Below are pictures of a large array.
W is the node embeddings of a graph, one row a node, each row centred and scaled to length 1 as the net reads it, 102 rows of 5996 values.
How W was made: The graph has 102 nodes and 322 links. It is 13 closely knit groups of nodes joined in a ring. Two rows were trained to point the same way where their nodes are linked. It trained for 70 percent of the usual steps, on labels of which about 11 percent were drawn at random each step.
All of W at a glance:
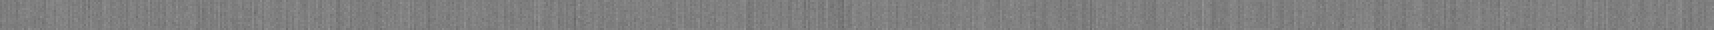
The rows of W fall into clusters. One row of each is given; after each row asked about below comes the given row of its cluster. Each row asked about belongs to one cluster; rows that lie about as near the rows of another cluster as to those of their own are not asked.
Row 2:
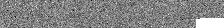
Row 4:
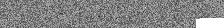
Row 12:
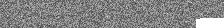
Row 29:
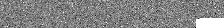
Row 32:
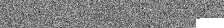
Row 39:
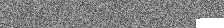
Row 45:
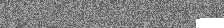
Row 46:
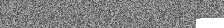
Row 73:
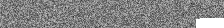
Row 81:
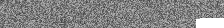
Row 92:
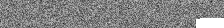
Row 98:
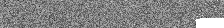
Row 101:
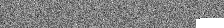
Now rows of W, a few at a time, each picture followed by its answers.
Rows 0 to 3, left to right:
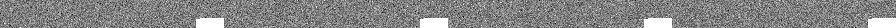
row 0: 12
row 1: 39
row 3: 98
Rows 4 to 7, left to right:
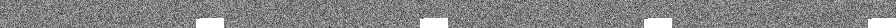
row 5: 4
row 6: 101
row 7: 73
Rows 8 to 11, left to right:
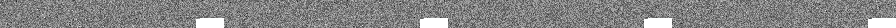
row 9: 45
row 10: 32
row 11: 32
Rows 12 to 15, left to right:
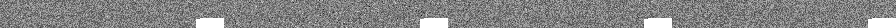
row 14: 4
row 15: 101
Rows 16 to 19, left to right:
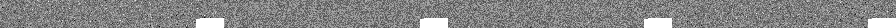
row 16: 29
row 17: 45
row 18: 12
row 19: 39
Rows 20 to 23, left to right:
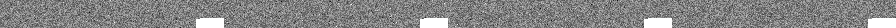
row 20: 12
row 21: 12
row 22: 98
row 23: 39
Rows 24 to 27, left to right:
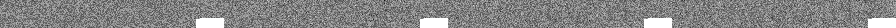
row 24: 81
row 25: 45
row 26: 4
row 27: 4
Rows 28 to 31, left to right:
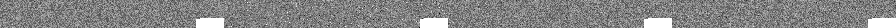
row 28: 4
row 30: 32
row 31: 101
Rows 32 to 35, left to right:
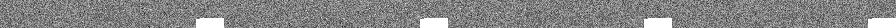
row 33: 98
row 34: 73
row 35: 92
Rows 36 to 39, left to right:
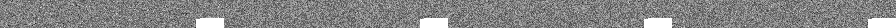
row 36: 92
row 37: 46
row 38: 98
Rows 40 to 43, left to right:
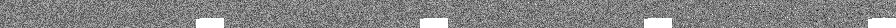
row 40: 81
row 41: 4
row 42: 98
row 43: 32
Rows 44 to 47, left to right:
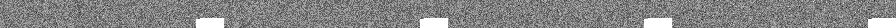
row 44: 2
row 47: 29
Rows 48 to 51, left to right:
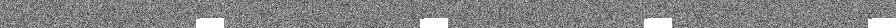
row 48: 32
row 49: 2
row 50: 46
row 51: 4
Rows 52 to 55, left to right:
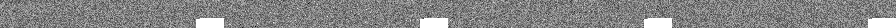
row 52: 45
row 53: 92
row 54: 45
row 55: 32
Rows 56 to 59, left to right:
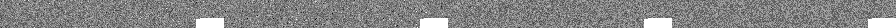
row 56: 101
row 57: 39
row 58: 39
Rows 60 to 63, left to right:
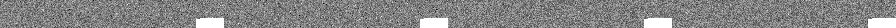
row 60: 4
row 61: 101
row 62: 45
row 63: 92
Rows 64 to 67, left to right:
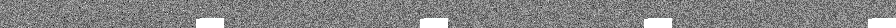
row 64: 92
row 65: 46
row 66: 29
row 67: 46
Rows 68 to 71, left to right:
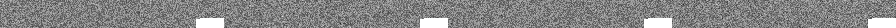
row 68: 12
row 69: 73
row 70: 92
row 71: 98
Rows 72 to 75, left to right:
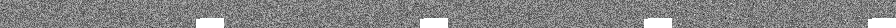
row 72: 92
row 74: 81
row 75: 2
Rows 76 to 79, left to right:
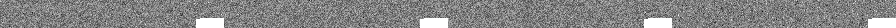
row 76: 12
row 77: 81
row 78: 2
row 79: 101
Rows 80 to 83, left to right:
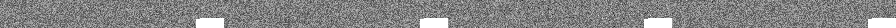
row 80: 81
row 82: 4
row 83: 45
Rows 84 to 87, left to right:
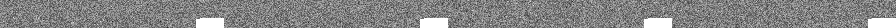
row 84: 98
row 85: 98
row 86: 46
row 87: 29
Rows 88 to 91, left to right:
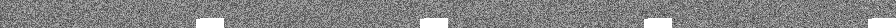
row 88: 101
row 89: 81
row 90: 45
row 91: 81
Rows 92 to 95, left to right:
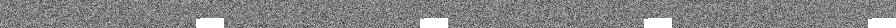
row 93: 12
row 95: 12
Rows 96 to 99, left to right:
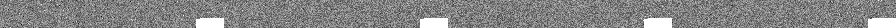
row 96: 2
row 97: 45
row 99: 92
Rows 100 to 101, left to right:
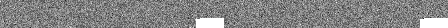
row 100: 2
